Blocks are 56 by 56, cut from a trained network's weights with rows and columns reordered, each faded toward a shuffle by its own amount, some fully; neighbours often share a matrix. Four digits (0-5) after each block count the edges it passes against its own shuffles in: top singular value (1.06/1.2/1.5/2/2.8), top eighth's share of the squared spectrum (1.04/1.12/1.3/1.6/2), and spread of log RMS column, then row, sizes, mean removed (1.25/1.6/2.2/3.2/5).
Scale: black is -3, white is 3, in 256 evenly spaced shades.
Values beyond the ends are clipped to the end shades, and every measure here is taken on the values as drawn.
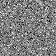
0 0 0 0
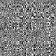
3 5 3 2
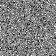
0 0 0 0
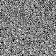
2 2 0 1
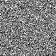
0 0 0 0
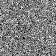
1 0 0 0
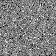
0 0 0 0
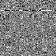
3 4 1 2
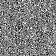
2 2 0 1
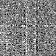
3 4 1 2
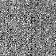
2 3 1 2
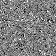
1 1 0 0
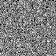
2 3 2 1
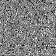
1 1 0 0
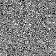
2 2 1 1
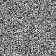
3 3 1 1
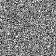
2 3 1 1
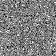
0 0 0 0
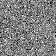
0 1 0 0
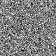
1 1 0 0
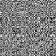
4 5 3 2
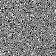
0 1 0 0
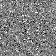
1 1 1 0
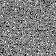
0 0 0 0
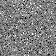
0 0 0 0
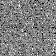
1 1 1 0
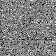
1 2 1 1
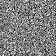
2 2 0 0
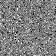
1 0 0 0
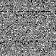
2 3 2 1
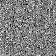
1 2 0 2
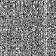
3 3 1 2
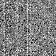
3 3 1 1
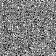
1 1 0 0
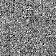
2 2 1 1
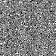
1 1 0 1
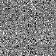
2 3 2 1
